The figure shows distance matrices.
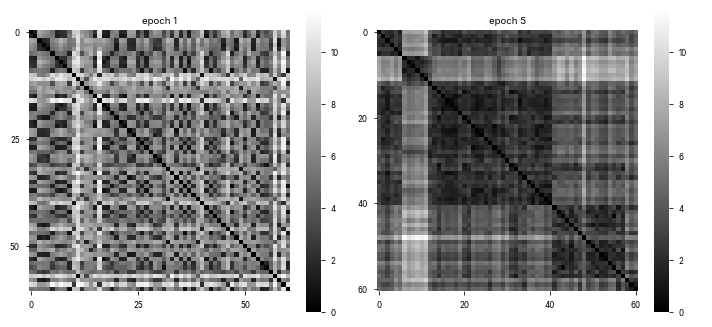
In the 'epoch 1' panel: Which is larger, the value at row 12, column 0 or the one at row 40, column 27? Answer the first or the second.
the second
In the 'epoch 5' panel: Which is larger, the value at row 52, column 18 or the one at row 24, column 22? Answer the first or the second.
the first
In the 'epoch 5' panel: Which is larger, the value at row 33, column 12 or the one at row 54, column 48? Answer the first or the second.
the second
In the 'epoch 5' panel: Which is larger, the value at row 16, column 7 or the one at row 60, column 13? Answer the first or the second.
the first
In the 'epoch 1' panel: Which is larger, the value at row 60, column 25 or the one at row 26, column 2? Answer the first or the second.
the second
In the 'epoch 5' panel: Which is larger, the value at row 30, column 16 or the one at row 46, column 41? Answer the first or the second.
the second
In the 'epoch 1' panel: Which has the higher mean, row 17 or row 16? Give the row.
16
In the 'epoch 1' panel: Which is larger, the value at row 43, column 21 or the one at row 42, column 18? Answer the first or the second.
the second
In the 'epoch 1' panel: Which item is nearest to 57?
11
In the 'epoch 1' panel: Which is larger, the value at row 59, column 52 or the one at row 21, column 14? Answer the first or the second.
the first
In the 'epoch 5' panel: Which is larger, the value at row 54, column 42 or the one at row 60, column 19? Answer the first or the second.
the second
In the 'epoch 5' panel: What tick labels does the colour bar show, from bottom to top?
0, 2, 4, 6, 8, 10
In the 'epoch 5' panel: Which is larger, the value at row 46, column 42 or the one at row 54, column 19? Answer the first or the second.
the second
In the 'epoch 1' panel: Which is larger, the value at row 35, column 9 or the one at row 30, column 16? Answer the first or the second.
the second
